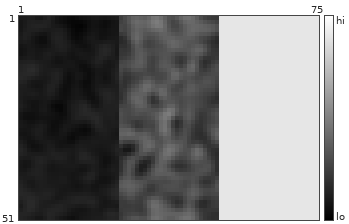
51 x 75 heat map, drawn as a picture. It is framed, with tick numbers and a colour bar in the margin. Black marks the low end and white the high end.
It is made of 1 by 3 panels. Panel 1,1: very low, blotchy, faint in contrast. Panel 1,2: low, blotchy. Panel 1,3: very high, flat.
